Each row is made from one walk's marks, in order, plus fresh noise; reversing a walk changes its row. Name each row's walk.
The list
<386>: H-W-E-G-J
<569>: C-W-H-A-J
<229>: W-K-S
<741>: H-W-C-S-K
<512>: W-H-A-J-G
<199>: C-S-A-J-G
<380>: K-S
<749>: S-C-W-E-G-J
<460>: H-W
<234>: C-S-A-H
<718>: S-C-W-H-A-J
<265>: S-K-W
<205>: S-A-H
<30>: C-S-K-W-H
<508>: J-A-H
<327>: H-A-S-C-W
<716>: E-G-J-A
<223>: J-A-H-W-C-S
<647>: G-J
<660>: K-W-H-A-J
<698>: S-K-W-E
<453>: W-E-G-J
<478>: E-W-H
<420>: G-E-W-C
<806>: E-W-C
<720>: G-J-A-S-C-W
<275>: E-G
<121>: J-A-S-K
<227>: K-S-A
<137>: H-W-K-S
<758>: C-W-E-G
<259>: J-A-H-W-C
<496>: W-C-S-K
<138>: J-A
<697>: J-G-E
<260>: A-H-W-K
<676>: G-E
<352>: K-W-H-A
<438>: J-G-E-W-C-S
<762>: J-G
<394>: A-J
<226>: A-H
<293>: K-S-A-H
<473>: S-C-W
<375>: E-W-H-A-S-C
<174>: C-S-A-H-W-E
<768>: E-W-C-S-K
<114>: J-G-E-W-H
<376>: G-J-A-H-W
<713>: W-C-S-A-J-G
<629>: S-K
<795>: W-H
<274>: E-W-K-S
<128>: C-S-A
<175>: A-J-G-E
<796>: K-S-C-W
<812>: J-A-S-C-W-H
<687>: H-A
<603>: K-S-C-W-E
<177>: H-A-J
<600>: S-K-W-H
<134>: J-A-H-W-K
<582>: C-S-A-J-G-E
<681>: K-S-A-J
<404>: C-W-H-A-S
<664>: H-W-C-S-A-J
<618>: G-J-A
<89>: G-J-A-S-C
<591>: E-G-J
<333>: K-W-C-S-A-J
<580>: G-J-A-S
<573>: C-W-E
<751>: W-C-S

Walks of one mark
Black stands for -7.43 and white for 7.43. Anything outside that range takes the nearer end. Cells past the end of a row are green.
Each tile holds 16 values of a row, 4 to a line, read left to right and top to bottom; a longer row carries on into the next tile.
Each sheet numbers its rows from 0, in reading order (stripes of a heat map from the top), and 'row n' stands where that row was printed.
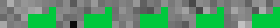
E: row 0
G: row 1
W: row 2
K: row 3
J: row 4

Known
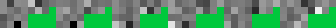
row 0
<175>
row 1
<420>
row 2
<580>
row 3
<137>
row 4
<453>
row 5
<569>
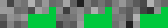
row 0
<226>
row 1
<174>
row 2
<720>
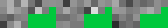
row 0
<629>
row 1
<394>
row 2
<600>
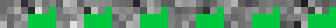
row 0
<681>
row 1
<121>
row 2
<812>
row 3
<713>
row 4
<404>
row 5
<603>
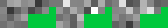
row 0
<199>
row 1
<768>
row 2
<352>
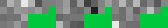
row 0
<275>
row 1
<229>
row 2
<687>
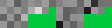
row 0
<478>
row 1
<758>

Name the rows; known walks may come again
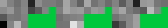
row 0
<473>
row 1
<259>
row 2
<114>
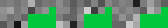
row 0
<420>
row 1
<580>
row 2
<812>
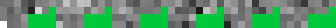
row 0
<664>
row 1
<806>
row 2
<380>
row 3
<30>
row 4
<265>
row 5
<438>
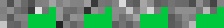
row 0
<386>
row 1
<758>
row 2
<352>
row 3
<697>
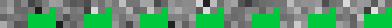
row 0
<229>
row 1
<749>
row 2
<227>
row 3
<260>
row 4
<404>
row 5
<138>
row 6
<768>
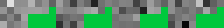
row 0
<375>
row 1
<698>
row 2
<234>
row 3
<175>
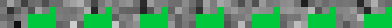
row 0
<582>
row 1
<512>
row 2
<327>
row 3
<453>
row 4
<205>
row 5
<223>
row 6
<293>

